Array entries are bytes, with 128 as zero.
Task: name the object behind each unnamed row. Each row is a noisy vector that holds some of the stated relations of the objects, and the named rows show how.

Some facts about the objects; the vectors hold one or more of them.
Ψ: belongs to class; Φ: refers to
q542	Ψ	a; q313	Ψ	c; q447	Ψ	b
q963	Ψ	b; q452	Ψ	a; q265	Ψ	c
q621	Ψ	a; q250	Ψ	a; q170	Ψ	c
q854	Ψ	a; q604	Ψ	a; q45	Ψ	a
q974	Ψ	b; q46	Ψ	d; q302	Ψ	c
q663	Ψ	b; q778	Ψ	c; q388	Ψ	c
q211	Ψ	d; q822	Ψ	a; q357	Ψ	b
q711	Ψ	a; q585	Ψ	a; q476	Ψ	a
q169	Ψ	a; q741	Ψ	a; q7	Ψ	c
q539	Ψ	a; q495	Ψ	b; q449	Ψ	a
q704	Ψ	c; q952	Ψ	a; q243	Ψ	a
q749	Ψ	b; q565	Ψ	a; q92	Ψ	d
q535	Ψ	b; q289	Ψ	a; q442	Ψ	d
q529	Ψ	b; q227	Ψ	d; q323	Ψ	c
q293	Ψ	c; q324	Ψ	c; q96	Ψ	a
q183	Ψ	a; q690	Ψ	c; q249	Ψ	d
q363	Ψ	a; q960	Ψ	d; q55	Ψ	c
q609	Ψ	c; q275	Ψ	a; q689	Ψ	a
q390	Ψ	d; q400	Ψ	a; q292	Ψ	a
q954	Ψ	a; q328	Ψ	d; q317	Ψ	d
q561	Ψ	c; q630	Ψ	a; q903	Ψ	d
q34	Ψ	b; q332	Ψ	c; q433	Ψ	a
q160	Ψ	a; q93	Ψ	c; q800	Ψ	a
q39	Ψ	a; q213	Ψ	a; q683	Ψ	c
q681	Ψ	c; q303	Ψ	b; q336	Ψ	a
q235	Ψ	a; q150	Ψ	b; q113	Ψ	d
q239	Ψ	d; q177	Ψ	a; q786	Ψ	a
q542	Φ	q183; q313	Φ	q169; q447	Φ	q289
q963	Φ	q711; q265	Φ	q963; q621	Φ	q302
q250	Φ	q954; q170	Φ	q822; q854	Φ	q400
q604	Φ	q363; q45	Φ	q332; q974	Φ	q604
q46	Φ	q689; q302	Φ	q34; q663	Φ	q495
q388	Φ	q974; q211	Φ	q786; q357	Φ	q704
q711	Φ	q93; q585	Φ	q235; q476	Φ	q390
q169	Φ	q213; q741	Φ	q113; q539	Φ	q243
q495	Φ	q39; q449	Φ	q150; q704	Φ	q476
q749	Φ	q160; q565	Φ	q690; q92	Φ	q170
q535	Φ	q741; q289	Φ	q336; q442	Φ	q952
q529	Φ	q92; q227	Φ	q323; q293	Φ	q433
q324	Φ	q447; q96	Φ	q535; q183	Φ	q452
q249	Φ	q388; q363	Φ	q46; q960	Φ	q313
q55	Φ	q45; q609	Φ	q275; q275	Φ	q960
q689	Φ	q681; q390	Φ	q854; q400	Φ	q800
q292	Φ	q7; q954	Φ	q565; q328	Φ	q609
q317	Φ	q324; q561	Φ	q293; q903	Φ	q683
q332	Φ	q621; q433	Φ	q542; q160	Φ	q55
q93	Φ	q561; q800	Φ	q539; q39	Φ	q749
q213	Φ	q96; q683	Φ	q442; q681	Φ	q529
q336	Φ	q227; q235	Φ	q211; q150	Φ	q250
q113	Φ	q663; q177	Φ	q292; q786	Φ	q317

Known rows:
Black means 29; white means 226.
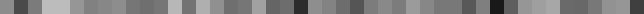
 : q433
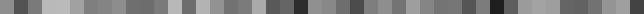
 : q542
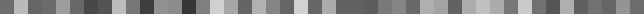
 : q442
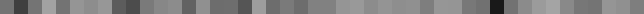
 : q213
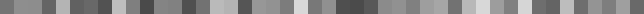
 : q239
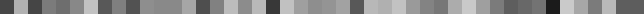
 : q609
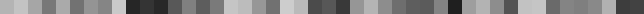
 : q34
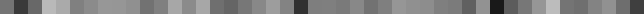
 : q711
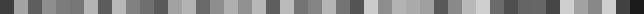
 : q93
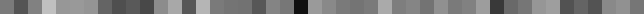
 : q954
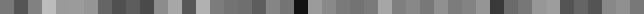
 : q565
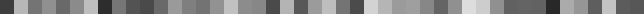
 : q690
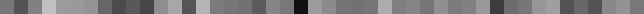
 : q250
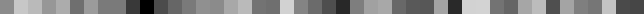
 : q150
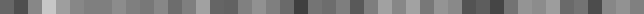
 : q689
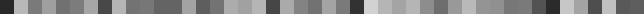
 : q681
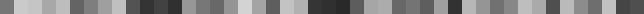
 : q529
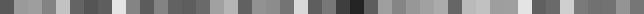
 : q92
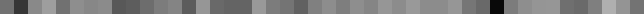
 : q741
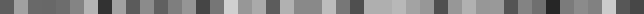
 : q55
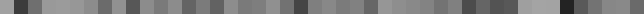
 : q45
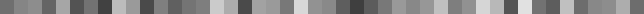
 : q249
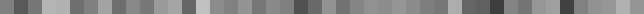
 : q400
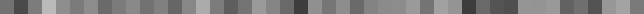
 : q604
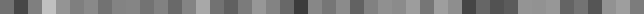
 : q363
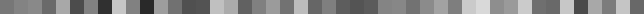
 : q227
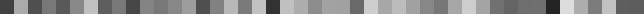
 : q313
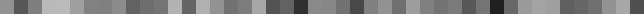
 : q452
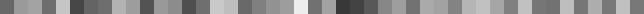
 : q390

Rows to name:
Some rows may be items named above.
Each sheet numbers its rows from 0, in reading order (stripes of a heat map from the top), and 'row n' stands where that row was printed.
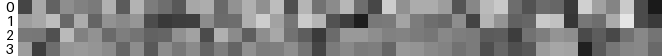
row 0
q561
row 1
q749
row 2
q952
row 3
q45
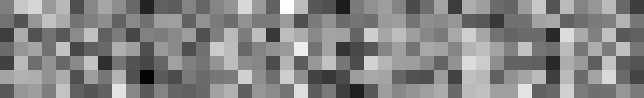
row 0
q357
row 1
q476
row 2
q313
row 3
q390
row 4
q690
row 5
q447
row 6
q92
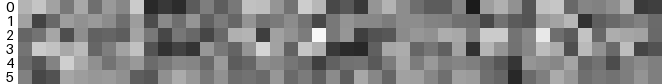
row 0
q34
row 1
q621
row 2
q113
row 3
q529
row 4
q822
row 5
q275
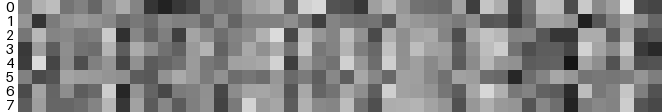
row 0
q535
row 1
q160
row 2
q7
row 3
q265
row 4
q683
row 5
q275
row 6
q323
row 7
q55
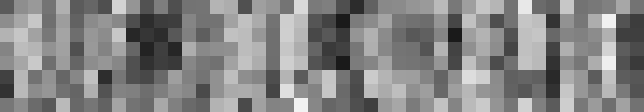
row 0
q46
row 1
q495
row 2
q34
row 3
q974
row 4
q495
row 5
q690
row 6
q704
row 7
q328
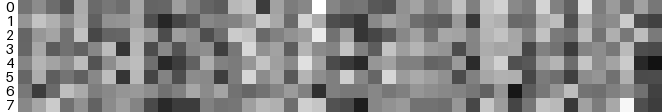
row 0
q960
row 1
q303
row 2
q390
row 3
q332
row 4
q963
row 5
q302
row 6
q711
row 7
q663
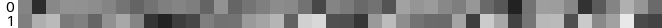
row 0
q39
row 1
q535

